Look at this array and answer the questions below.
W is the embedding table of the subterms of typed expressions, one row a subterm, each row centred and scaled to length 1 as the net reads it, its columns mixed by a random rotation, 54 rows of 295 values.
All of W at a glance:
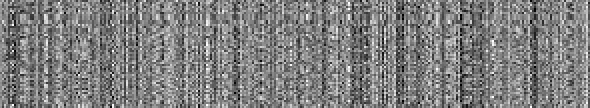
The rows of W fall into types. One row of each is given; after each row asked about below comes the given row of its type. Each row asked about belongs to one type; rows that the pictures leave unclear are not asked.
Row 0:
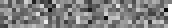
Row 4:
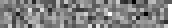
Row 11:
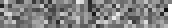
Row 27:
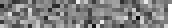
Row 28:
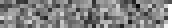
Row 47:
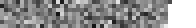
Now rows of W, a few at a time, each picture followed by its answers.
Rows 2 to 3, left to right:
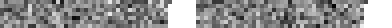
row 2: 4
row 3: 28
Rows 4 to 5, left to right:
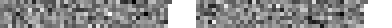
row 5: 47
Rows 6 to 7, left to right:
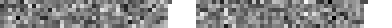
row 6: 28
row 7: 4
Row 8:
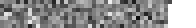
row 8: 4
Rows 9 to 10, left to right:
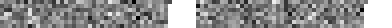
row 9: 4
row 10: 11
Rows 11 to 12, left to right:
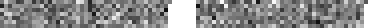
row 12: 47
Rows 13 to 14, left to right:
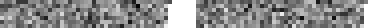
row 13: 28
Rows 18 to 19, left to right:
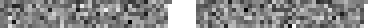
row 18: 28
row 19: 27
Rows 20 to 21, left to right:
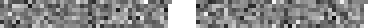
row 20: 27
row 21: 27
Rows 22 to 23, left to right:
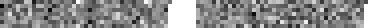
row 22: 27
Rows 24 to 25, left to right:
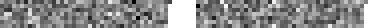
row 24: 4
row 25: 11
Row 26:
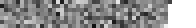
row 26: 47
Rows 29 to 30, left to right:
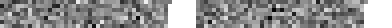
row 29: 27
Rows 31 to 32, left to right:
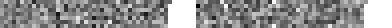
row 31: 47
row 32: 11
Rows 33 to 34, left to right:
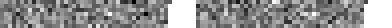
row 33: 4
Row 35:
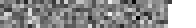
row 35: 4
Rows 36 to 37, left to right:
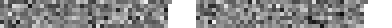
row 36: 27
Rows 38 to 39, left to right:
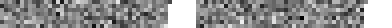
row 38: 47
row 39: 0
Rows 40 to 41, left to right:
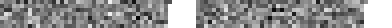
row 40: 4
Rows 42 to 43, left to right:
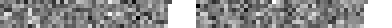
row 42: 4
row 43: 11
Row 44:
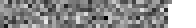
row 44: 0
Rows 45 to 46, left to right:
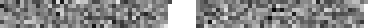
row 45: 47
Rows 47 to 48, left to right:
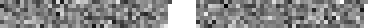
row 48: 27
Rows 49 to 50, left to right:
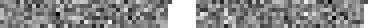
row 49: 47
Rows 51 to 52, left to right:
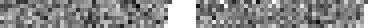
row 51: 28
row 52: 47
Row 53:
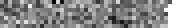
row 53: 47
